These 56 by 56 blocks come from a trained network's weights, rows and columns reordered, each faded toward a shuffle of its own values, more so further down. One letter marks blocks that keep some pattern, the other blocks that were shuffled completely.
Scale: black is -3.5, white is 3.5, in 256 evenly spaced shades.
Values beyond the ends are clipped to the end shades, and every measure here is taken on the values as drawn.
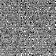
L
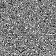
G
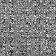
L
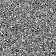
G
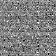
L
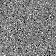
G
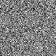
L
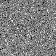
G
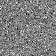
G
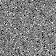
G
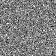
G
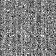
L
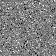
G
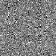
L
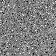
G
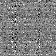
L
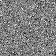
G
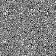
L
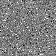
G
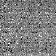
L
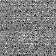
L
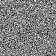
G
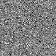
L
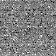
L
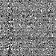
L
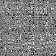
L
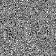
L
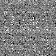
L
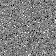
G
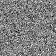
G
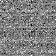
L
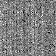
L
